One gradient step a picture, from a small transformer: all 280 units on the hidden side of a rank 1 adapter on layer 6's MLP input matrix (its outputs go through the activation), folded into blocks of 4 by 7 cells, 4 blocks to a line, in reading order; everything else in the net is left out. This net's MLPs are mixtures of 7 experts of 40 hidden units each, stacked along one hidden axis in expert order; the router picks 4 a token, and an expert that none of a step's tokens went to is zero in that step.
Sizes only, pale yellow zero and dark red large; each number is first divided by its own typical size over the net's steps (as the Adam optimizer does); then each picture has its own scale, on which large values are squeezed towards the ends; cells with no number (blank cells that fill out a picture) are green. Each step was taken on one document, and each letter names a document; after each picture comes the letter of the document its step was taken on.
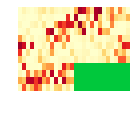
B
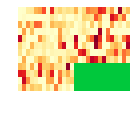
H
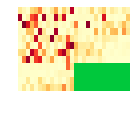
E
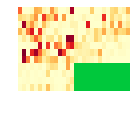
E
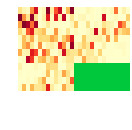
E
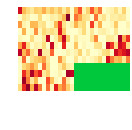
B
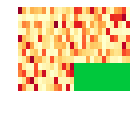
H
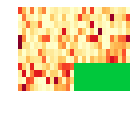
H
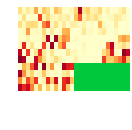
B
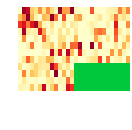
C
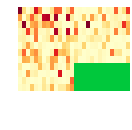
E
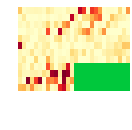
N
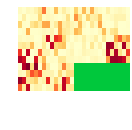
B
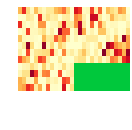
B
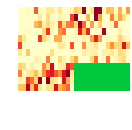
N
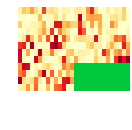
B
